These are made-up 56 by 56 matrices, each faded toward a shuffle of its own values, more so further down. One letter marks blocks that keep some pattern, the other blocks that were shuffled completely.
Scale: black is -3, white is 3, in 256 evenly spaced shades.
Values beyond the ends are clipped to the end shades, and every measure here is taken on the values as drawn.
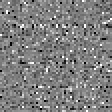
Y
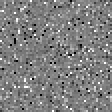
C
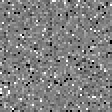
C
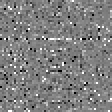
Y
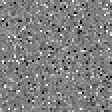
C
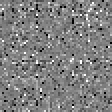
Y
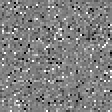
Y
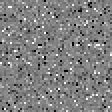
C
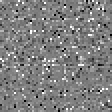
Y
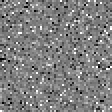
C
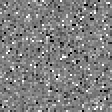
C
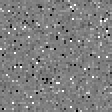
C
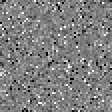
C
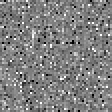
C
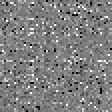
Y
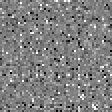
Y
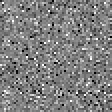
Y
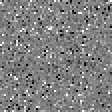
C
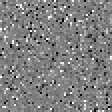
C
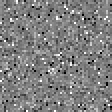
C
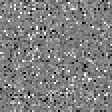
Y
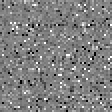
Y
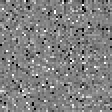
Y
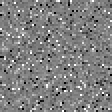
C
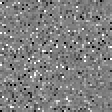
C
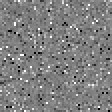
C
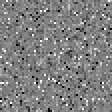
C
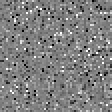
Y
